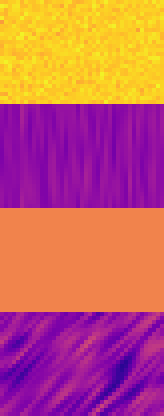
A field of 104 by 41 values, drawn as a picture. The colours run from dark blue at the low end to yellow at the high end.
The table splits into 4 rows of 1 panel. Panel 1,1: very high, fine-grained, faint in contrast. Panel 2,1: low, streaked downward, faint in contrast. Panel 3,1: high, flat. Panel 4,1: low, slanting up to the right.
